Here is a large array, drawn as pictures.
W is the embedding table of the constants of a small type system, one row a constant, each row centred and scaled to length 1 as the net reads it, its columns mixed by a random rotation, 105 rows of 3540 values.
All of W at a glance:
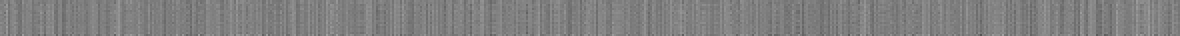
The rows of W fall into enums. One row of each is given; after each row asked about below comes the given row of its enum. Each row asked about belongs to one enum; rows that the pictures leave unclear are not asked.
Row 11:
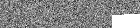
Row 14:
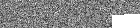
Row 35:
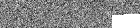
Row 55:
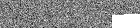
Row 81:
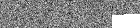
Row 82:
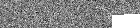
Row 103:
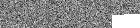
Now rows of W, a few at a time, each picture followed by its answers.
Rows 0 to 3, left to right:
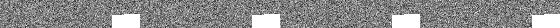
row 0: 11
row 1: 11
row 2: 103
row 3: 14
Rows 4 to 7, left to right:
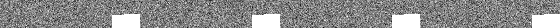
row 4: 11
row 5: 81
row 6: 55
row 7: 103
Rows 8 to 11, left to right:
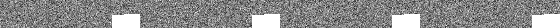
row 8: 103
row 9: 14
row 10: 11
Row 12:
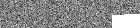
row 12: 103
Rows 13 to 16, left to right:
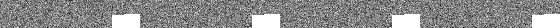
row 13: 81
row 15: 14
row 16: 55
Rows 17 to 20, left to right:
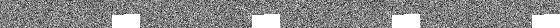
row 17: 81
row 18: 82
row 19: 35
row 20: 103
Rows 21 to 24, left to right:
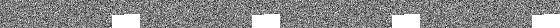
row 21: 14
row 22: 11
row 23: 14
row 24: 11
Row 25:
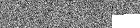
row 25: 81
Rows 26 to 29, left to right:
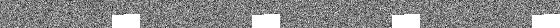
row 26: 81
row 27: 11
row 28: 14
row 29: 11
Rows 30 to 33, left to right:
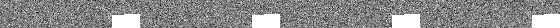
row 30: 82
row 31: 55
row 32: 14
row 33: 35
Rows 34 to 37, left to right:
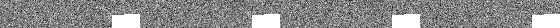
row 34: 82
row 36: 81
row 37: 55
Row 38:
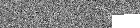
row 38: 82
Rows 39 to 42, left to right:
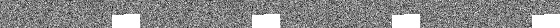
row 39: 81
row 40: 81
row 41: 103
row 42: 14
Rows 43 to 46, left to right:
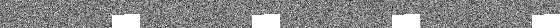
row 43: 14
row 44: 11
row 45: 81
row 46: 103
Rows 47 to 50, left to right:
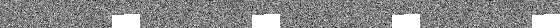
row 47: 82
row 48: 81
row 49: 55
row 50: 81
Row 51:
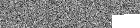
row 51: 103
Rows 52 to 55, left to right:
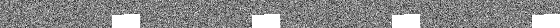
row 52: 11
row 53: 14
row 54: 103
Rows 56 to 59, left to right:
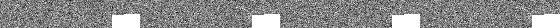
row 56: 81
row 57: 82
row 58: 14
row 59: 82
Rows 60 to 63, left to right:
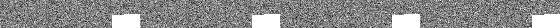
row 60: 103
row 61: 103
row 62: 55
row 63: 14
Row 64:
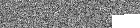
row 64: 14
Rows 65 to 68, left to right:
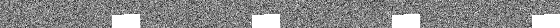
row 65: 11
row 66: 103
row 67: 35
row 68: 14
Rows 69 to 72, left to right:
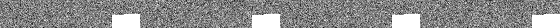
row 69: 55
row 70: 35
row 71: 55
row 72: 81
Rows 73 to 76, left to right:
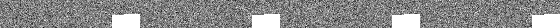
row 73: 55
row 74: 82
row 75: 11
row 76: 14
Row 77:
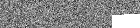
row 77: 11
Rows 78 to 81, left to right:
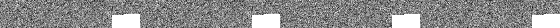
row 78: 35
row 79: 35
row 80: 14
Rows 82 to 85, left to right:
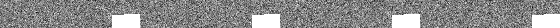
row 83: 103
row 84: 35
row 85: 81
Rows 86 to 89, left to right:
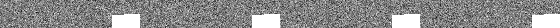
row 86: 82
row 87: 11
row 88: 103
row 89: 55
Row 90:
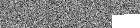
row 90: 103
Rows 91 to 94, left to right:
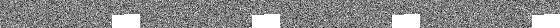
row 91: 103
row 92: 14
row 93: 55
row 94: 82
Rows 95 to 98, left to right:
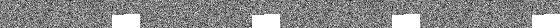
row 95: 81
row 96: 14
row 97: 81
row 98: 81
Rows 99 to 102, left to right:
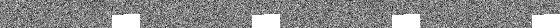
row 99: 35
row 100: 11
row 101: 81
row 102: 103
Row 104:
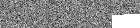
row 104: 103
